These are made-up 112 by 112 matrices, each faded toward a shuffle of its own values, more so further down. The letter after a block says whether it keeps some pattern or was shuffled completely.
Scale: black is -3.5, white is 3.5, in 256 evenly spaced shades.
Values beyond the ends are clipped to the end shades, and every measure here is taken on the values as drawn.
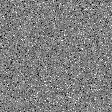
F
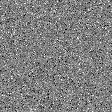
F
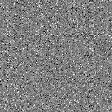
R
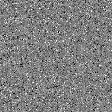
R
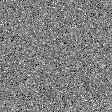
F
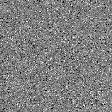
R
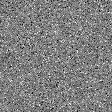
F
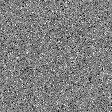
F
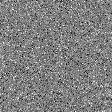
F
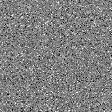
R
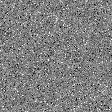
F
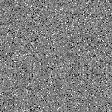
R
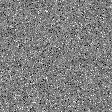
F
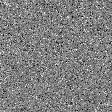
F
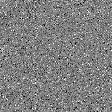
R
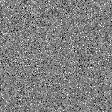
R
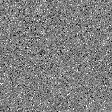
R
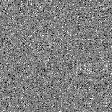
R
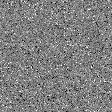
F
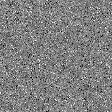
R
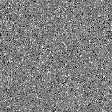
R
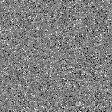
R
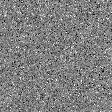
F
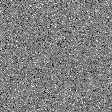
F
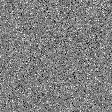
F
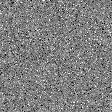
F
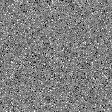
R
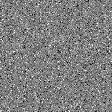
R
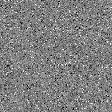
R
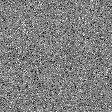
F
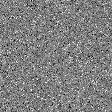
F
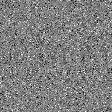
R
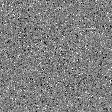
F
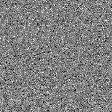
R
